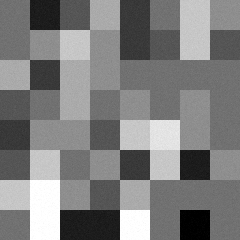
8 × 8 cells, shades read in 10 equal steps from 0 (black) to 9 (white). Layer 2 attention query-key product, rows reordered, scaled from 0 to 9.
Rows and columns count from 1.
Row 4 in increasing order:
3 4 4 4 4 5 5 6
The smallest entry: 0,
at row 8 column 7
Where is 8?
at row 5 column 6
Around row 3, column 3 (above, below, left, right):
7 6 2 5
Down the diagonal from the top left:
4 5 6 4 7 7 4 4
